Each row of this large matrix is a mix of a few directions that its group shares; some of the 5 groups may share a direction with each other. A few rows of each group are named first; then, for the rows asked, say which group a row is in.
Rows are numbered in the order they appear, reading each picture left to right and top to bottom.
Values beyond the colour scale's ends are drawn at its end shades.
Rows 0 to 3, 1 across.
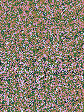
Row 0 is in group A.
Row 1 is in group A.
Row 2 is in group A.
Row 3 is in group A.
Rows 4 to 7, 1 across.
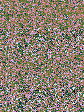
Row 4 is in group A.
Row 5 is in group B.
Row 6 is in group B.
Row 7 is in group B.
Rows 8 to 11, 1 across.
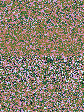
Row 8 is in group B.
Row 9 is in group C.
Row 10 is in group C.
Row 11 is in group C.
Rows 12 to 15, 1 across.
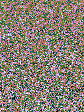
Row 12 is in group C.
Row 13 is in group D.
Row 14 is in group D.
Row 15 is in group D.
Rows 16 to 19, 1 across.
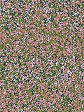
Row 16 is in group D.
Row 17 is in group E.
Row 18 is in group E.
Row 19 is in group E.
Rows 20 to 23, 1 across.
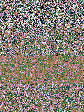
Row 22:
C
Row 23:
E
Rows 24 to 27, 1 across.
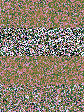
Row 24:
D
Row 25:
D
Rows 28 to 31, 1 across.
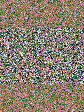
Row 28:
B
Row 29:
A
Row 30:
C
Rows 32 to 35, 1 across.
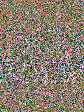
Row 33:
B
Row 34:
D
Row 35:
C
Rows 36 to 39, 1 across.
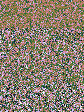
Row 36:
A
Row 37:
D
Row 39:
C
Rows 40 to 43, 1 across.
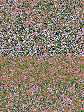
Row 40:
C
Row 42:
D
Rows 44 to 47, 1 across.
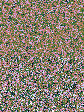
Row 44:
D
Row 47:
C
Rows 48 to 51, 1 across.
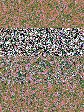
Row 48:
E
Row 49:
C
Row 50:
C
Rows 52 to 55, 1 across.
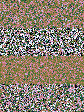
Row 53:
C
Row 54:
B
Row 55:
E
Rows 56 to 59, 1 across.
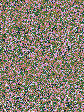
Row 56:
B
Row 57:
E
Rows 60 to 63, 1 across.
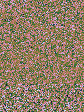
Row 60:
D
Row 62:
C
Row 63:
E
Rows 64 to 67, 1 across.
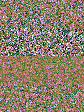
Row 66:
D
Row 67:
C
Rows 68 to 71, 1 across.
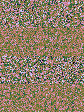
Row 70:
C
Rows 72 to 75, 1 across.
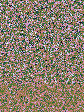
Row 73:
C
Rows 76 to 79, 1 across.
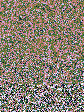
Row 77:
D
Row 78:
C
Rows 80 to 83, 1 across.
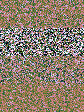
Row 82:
D
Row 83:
D
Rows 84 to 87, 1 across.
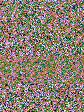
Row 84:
B
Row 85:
A
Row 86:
C
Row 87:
E
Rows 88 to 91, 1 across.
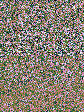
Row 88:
B
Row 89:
C
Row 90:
E
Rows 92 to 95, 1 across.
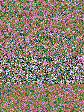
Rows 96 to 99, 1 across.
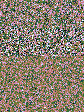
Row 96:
C
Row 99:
C
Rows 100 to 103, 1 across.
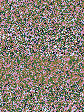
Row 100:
B
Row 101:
D
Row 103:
D
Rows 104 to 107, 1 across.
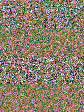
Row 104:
D
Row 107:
E
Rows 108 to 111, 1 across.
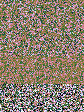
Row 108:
B
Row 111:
C
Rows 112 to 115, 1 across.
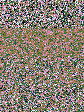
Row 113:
C
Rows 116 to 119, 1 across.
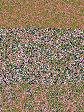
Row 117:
B
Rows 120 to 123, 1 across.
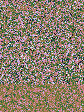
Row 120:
B
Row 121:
D
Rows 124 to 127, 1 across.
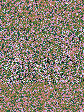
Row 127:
C
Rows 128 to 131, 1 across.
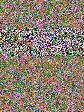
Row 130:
E
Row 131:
D
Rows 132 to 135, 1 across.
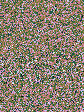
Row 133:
D
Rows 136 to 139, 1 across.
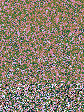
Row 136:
D
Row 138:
D
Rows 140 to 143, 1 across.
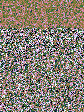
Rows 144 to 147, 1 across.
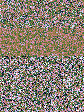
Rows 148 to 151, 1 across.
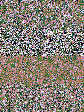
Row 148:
E
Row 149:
C
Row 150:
C
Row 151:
B
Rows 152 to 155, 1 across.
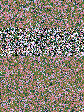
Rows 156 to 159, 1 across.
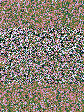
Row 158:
B
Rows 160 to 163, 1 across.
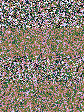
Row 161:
D
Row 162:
A
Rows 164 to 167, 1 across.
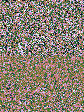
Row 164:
E
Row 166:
D
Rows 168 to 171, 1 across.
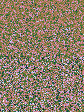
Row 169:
D
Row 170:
E
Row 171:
B
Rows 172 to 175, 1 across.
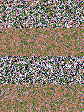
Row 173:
B
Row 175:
A
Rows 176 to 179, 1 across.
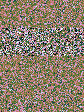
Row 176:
C
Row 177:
E
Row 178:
C
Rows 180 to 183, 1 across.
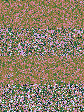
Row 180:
E
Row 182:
D
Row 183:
A
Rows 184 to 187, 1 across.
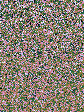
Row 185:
C
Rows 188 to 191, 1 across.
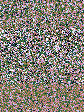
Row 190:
D
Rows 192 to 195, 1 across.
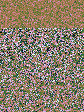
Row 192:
B
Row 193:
B
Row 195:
C
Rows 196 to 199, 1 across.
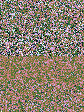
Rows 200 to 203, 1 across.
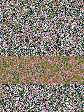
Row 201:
B
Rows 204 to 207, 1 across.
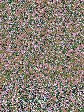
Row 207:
B
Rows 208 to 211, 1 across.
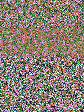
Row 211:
C
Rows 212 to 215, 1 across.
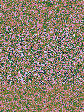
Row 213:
C
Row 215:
C
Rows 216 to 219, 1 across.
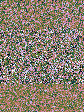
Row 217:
C
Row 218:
D
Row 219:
C
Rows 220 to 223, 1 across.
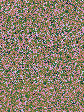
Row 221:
A
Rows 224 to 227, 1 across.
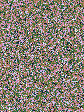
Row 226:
E
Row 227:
B
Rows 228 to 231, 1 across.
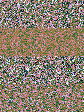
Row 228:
E
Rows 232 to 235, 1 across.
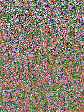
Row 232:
A
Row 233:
E
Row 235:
D
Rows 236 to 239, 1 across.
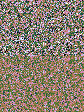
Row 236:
A
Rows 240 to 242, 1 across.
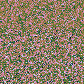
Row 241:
D
